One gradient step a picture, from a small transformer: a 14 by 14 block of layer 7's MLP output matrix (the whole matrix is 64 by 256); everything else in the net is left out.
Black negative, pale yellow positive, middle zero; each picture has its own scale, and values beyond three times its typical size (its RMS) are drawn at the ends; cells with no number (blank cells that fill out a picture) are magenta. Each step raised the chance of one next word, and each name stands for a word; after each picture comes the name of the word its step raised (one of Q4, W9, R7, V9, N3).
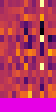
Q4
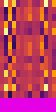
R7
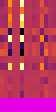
Q4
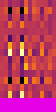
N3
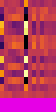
R7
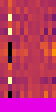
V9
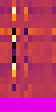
Q4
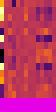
Q4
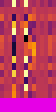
R7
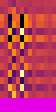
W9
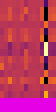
N3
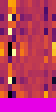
V9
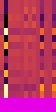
W9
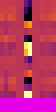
N3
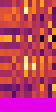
W9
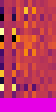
W9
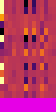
Q4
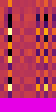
W9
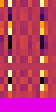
R7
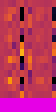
N3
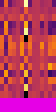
R7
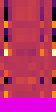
N3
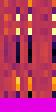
V9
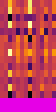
V9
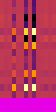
W9
